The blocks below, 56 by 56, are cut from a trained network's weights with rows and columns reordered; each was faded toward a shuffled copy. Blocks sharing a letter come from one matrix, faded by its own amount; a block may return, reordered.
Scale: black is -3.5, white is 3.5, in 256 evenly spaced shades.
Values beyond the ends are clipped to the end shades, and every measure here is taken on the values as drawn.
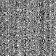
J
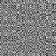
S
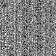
J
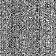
J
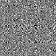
S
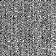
J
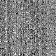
J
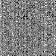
J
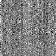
J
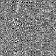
S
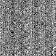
J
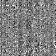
J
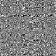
S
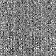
J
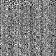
J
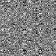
S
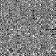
S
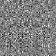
S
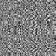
S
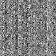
J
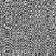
S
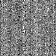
J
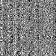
J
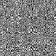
S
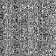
J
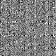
J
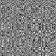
S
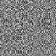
S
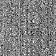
J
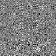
S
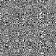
S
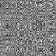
S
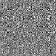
S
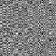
S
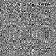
S
